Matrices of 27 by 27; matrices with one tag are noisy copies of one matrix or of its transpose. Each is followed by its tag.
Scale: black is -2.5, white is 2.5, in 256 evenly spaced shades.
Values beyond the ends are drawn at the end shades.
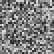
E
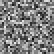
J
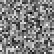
J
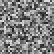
J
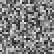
J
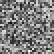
E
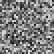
E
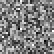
J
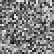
E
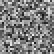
J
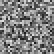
J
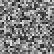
J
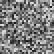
E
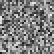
E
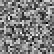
J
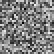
E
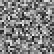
J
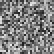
E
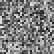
E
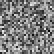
E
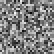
J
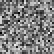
E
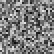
J
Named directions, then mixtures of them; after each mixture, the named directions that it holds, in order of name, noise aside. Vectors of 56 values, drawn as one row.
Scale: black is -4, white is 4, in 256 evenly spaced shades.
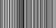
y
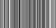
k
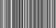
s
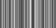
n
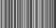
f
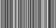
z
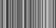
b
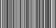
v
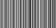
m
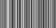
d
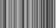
b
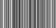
k, m, s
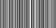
d, m, n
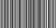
d, k, z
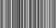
b, s, v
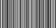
v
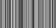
n, s, z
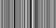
f, n, s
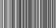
d, m, y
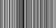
y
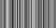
d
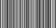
v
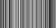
b, k
